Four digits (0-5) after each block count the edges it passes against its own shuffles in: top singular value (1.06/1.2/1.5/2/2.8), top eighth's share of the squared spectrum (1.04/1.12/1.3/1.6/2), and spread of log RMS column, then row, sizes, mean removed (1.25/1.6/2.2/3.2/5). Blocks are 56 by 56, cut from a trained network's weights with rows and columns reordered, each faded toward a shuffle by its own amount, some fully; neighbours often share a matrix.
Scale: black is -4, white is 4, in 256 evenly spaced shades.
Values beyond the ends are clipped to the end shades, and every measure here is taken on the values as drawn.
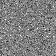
0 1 0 0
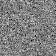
2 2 0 0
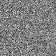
2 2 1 1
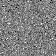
0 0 0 0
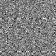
3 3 0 2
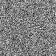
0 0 0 0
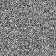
3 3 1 1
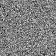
0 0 0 0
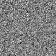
2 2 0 0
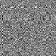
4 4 2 2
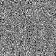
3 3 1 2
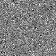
2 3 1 1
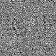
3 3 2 1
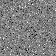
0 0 0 0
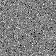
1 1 0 0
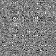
3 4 2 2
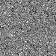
1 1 0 0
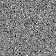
1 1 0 0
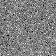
0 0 0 0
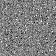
0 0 0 0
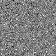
2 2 1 0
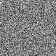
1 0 0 0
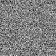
3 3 0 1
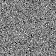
0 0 0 0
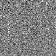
3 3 1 1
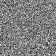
1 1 0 0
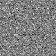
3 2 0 1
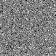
1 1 0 0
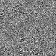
3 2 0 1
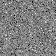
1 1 0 0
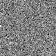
1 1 0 0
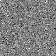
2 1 0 0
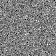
1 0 0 0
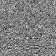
3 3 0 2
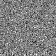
2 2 0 0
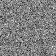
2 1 0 0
